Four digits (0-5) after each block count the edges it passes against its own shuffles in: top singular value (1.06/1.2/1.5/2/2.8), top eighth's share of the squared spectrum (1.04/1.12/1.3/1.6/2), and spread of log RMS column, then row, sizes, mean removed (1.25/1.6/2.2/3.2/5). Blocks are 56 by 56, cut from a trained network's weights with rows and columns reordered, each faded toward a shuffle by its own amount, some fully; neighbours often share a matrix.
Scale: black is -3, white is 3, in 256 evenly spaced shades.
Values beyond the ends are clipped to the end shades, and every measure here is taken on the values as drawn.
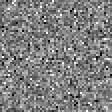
2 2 0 1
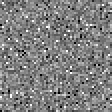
0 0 0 0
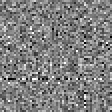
3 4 1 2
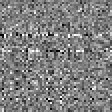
3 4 2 3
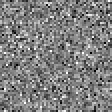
0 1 0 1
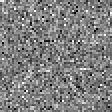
1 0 0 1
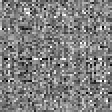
3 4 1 3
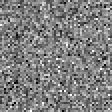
1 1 0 0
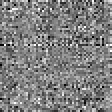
3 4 1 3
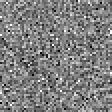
0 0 0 0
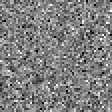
0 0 0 0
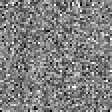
2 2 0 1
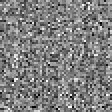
2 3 0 2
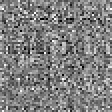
3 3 0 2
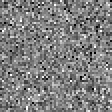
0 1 0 0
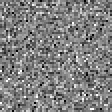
0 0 0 0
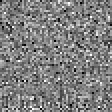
3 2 0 1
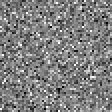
0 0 0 0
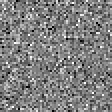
1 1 0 0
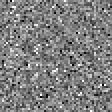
1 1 0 0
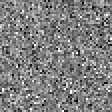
0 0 0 0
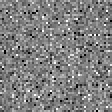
2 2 0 1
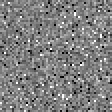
0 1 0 0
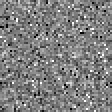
1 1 0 0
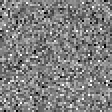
1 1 0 0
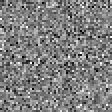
2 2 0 2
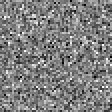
2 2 1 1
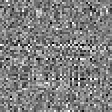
4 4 1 3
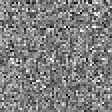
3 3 0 2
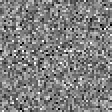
3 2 0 2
